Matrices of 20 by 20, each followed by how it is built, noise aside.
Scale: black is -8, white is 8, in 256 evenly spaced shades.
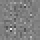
uneven columns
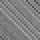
Toeplitz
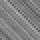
Toeplitz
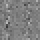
uneven columns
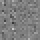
uneven columns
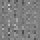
uneven columns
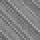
Toeplitz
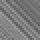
Toeplitz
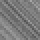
Toeplitz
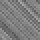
Toeplitz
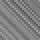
Toeplitz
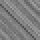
Toeplitz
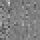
uneven columns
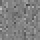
uneven columns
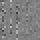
uneven columns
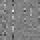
uneven columns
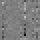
uneven columns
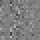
uneven columns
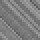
Toeplitz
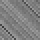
Toeplitz
